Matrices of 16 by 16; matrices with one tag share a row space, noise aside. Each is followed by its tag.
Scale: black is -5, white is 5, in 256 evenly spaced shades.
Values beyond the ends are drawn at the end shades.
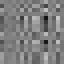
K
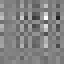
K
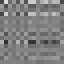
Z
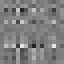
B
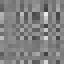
K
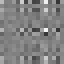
K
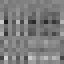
Z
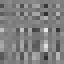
K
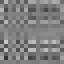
Z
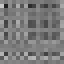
Z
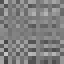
Z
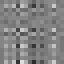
B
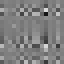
K
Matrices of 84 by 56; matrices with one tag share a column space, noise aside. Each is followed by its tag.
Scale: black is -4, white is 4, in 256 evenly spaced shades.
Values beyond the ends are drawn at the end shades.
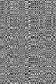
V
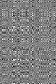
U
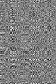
U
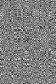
U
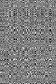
U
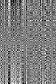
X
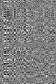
U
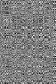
V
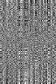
X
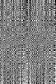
X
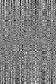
X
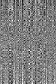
X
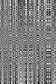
X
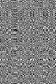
U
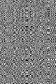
U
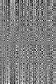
X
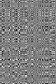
U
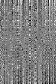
X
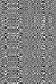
V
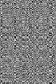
V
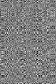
U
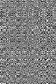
U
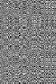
V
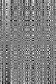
X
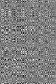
U
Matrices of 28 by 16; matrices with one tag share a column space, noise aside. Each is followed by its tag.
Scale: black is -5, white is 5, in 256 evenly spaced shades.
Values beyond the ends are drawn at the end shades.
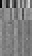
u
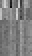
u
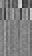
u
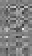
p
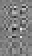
p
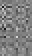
p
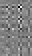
p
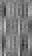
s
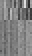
u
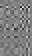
p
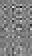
p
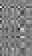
p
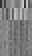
u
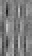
s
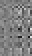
p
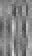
s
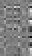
p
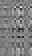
p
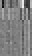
u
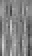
s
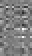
p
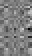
p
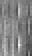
s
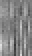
s
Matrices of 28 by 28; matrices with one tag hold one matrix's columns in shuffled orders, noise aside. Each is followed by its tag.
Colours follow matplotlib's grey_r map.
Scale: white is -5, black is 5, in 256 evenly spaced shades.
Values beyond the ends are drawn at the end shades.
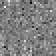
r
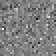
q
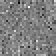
r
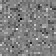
q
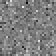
r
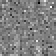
r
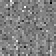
r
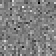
r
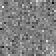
r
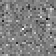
q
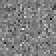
q
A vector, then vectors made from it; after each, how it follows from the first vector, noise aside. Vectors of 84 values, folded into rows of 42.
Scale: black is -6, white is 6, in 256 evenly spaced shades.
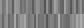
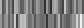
scaled up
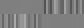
partly zeroed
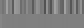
partly zeroed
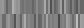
sign-scrambled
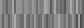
sign-scrambled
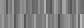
sign-scrambled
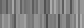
sign-scrambled
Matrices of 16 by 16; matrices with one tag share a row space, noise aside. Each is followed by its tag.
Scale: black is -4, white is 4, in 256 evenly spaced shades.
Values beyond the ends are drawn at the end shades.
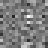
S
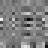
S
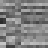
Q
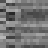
Q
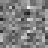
S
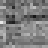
Q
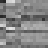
Q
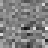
S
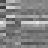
Q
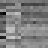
Q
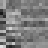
Q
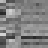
Q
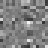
S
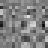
S
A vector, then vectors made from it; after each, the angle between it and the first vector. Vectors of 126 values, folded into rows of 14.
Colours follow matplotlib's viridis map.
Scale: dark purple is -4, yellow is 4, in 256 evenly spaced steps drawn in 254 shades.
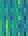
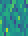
partly aligned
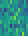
orthogonal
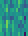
nearly parallel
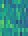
partly aligned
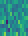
partly opposed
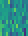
partly aligned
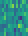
partly opposed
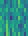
nearly parallel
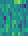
partly aligned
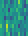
nearly parallel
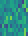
partly opposed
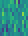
partly opposed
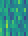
nearly parallel
